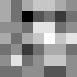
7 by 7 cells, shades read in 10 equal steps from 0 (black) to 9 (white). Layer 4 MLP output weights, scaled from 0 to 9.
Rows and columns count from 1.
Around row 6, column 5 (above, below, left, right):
6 3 5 7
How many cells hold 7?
6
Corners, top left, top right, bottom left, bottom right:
6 5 4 5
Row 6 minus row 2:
-1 4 4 2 3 5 1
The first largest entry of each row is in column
4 1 4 5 5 2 3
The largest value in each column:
6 8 6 8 9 7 8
